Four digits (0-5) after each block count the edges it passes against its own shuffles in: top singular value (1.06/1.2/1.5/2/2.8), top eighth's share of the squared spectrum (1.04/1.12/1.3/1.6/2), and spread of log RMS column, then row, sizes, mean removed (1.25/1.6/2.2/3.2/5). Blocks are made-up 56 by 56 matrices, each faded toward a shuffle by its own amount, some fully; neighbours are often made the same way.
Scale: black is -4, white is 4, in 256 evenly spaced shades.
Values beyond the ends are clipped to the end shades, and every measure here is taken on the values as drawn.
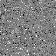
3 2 0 0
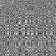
5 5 3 3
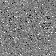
2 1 0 0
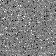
0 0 0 0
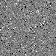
1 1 0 0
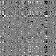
4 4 2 2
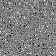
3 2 0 0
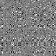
4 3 2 2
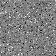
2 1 0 0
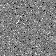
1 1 0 0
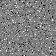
1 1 0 0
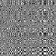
5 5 3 3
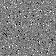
1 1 0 0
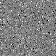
2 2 0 0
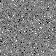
0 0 0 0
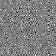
4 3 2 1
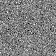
0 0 0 0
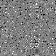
3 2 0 0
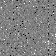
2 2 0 0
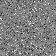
0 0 0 0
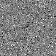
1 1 1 0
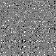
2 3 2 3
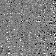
2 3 2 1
